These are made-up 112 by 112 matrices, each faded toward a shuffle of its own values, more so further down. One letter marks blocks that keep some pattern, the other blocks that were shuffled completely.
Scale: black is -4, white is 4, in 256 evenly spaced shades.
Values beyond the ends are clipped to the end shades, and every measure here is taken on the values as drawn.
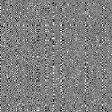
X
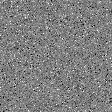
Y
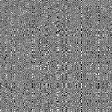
X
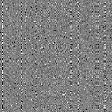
X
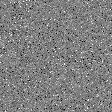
Y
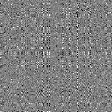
X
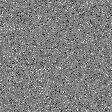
Y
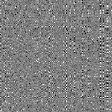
X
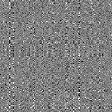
X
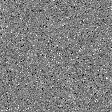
Y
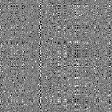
X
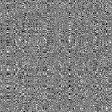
X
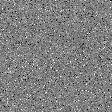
Y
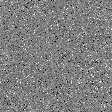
Y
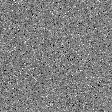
Y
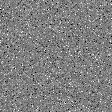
Y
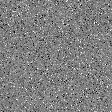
Y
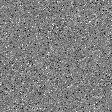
Y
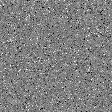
Y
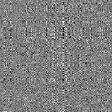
X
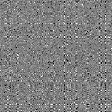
X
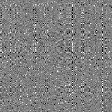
X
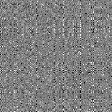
X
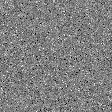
Y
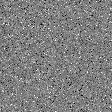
Y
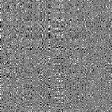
X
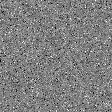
Y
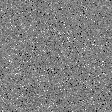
Y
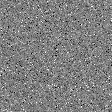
Y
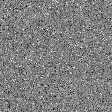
Y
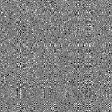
X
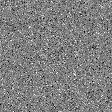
Y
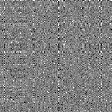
X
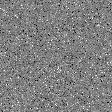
Y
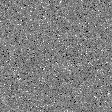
Y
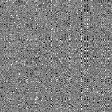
X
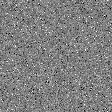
Y
